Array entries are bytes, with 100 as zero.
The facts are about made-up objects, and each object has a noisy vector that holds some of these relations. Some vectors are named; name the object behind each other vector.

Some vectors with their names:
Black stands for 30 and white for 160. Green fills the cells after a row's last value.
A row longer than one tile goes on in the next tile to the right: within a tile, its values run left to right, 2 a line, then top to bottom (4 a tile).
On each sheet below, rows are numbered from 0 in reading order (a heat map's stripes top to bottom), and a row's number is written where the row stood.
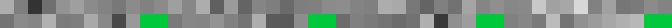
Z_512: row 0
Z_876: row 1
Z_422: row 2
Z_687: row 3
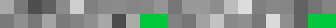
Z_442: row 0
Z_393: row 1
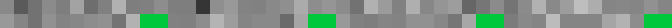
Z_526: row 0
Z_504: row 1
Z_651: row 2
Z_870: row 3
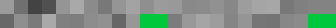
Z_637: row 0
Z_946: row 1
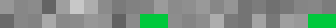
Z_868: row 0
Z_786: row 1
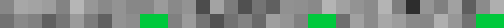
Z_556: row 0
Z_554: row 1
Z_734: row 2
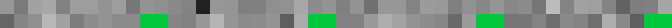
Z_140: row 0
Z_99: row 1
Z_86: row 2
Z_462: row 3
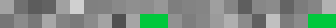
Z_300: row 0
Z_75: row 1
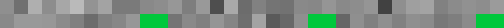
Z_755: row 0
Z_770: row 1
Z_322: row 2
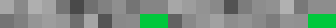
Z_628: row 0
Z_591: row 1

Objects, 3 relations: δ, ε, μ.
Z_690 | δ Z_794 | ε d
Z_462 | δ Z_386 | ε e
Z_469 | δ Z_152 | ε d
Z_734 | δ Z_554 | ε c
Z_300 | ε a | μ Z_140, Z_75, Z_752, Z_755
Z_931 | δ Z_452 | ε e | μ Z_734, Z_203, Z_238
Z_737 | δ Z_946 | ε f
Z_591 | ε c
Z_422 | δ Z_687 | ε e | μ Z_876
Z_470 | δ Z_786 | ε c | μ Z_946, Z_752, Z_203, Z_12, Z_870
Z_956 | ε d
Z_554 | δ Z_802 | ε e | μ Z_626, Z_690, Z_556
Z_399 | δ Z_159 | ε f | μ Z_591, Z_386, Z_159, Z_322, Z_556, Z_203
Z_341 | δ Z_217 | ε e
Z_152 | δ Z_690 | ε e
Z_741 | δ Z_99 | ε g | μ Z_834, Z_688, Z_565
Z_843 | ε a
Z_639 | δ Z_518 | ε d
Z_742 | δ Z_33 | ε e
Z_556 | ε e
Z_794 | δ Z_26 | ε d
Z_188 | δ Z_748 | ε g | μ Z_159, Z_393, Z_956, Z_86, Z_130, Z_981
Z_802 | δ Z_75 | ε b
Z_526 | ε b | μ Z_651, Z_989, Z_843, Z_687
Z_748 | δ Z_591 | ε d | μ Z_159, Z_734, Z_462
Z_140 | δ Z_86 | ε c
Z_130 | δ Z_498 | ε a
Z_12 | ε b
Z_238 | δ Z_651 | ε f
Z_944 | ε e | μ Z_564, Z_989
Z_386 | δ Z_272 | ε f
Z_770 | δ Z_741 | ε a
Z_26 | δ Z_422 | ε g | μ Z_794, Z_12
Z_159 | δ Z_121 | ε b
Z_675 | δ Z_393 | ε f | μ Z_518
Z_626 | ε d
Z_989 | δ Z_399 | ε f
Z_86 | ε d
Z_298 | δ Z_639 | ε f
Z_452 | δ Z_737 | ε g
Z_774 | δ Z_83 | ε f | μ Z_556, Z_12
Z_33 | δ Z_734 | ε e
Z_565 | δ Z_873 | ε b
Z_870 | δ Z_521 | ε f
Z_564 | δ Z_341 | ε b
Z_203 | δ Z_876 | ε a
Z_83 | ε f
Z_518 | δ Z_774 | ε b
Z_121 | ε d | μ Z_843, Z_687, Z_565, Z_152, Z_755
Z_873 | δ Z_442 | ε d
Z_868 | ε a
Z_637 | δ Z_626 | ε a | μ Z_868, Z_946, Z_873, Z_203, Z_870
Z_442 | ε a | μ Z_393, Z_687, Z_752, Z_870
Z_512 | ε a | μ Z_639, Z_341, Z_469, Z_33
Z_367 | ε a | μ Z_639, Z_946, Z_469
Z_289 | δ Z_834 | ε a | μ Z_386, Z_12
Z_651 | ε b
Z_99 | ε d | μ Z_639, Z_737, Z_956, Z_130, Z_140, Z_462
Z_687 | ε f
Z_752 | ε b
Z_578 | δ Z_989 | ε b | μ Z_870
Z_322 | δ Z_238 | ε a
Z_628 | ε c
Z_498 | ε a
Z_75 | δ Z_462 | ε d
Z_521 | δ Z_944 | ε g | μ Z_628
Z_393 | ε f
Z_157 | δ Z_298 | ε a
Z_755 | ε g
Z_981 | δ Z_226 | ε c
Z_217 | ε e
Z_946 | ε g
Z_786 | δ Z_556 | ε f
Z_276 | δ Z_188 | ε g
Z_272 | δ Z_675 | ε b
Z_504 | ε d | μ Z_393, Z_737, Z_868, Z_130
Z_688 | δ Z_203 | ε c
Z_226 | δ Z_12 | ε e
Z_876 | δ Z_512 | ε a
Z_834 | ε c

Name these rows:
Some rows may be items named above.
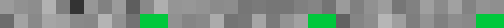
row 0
Z_734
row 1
Z_83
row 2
Z_981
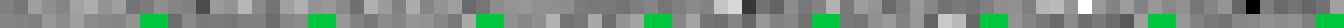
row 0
Z_752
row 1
Z_931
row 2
Z_651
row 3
Z_83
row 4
Z_742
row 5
Z_386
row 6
Z_152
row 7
Z_802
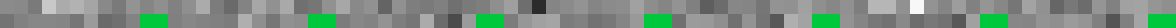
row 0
Z_341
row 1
Z_12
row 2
Z_498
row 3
Z_188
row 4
Z_26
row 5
Z_152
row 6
Z_690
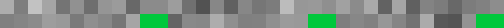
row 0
Z_834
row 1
Z_470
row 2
Z_876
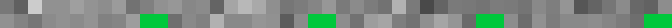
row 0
Z_565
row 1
Z_868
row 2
Z_675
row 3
Z_272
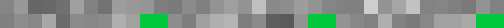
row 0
Z_774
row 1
Z_469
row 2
Z_989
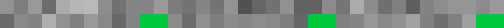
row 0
Z_130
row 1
Z_272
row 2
Z_626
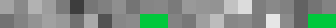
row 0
Z_628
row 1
Z_393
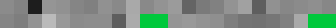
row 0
Z_99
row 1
Z_741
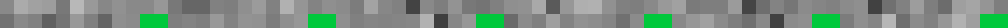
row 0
Z_556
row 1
Z_578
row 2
Z_518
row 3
Z_203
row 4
Z_521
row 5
Z_399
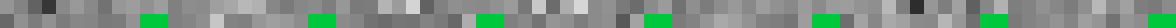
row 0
Z_289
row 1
Z_737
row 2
Z_944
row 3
Z_843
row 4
Z_873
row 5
Z_734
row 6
Z_159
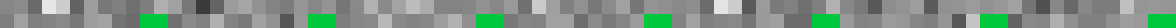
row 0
Z_33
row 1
Z_367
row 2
Z_870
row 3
Z_688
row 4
Z_33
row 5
Z_121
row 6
Z_470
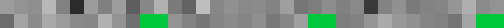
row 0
Z_734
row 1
Z_564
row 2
Z_748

